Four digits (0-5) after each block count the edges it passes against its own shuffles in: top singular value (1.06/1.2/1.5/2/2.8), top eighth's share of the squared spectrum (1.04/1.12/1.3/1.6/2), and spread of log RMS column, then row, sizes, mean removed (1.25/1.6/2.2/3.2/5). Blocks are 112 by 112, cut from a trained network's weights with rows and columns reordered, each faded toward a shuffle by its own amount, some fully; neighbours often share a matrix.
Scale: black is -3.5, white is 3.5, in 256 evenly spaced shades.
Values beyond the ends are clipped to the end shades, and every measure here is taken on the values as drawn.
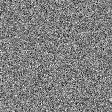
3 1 0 0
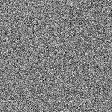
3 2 0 0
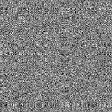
5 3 2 3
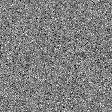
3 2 0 0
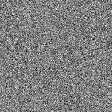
3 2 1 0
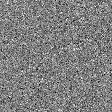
0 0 0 0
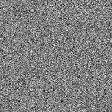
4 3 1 1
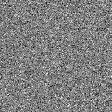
3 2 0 1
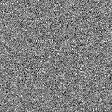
3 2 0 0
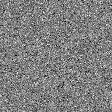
2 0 0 0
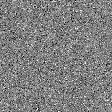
2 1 0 0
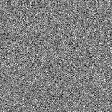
4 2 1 1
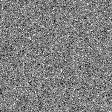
1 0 0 0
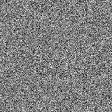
3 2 1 1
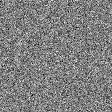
0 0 0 0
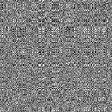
5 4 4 3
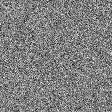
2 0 0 0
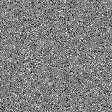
3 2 0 1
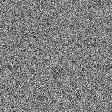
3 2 0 0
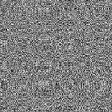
4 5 2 3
